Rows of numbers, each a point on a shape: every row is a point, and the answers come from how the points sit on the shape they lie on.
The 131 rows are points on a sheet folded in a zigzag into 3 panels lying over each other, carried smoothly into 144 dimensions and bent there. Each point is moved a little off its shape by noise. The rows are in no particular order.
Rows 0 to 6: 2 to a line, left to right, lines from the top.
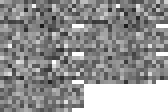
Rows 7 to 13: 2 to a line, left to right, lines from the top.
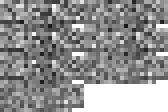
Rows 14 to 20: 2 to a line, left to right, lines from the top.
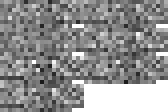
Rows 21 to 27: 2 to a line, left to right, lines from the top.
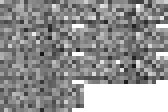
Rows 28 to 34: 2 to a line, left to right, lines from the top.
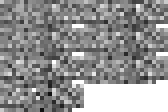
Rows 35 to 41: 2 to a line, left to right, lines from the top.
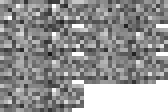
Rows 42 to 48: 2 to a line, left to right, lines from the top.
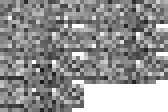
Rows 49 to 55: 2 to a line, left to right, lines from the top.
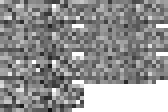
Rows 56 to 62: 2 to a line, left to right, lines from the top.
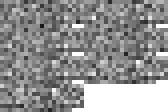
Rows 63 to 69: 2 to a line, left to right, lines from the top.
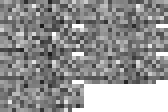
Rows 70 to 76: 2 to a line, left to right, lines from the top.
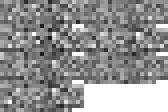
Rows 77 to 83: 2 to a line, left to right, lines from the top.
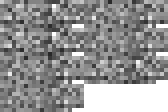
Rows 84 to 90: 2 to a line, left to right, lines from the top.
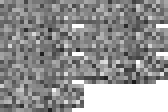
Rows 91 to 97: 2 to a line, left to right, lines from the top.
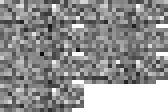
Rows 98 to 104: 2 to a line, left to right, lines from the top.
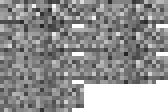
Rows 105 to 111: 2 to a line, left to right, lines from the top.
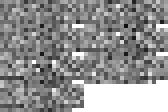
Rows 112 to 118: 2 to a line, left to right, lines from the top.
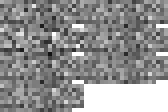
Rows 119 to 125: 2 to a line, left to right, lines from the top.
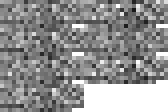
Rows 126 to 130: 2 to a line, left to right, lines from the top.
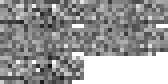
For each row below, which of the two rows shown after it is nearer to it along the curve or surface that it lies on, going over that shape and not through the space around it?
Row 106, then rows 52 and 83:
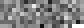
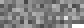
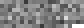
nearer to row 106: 83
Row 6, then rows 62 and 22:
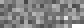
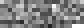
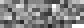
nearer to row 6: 62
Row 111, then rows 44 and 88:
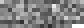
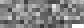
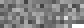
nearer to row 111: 88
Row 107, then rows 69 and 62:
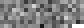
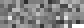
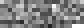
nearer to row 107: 69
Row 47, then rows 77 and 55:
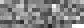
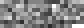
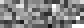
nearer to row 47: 55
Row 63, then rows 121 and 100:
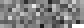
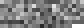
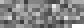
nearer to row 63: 100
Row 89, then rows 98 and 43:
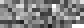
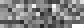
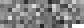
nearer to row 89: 98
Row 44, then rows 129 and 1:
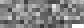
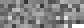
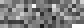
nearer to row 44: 129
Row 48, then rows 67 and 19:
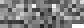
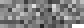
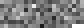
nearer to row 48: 19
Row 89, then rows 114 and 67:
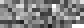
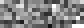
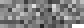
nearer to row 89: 114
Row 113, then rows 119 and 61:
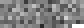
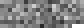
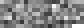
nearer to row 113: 119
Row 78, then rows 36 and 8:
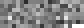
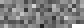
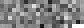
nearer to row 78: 8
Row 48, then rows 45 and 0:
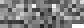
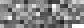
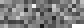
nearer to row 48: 0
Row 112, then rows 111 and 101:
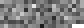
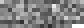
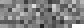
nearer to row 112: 111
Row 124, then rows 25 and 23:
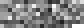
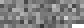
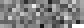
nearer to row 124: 23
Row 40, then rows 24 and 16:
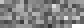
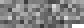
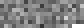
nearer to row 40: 16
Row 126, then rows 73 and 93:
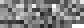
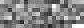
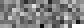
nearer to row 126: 73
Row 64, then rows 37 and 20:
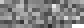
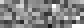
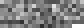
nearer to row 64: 37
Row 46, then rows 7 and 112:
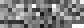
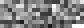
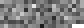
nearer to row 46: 7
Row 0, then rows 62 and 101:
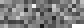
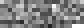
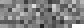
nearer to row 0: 62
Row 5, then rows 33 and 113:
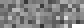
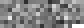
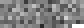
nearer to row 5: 113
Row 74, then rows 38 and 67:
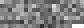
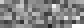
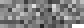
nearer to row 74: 38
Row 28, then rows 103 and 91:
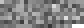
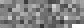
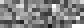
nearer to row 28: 91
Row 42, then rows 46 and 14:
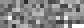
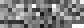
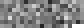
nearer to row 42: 14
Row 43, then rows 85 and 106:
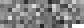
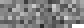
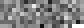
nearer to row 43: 106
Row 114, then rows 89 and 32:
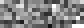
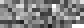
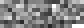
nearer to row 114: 89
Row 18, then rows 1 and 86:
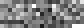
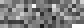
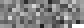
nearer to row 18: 1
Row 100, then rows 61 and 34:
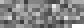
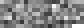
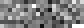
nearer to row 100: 61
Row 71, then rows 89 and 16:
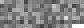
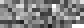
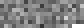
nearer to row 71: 16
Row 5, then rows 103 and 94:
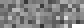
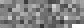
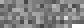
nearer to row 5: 103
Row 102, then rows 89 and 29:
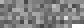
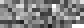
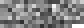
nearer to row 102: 89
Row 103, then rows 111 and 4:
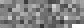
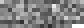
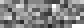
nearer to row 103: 4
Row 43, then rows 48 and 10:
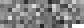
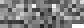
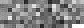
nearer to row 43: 10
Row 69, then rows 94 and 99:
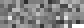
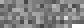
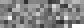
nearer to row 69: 99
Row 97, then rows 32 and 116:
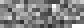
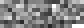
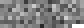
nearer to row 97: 32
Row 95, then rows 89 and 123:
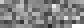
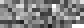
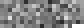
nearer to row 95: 89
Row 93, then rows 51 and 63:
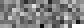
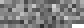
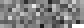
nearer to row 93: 63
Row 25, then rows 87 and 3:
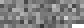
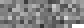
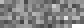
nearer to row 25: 3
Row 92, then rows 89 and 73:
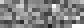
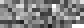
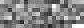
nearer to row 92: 89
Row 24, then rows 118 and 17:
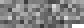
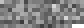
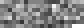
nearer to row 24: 17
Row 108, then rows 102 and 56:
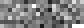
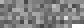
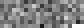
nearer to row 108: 56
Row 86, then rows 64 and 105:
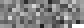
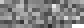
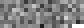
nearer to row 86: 105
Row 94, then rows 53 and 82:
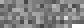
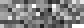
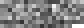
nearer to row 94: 82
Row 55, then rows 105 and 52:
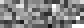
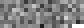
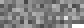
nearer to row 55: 52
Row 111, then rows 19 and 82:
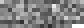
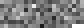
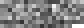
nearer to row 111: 19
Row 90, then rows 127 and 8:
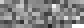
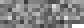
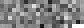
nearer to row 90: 127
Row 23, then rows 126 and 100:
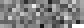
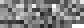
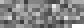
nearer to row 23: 100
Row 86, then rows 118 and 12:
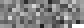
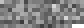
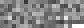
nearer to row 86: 12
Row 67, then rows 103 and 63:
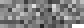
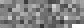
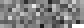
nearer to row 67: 103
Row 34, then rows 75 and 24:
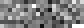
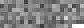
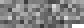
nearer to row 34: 24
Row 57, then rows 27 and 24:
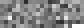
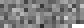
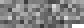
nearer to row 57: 24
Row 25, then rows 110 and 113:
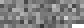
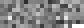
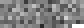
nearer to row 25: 113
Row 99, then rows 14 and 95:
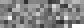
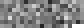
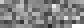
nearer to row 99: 14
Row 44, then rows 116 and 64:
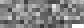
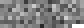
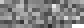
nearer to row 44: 116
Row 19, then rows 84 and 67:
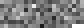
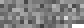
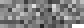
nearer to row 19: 84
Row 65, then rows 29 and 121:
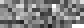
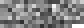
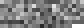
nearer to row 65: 121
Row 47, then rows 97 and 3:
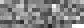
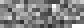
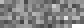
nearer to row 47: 3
